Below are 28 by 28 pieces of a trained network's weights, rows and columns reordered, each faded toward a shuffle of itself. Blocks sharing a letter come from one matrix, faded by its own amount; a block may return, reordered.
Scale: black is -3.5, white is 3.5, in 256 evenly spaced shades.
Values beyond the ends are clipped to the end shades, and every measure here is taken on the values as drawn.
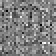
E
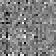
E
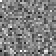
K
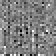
E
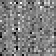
E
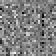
E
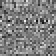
K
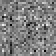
E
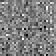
E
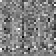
E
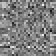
K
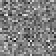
K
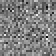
K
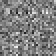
K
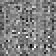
E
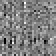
E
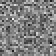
K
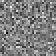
K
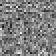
K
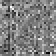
E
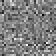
K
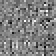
E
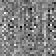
E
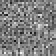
K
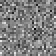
K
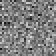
K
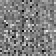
E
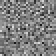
K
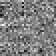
K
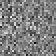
K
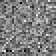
K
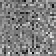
E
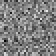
K
